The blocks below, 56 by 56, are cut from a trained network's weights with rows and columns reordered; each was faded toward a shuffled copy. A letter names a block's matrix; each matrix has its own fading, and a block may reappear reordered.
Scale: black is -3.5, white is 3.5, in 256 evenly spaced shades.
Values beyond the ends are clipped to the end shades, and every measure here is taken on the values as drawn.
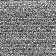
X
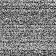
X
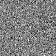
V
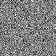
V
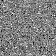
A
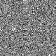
V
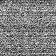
X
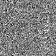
V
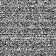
X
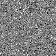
A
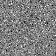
A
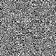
V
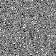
A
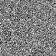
V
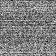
X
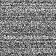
X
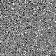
A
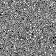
A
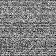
X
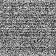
X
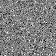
A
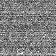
X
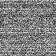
X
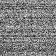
X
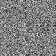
V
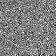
A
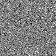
A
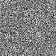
V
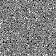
A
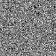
V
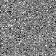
A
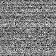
X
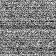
X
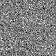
A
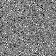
A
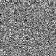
V
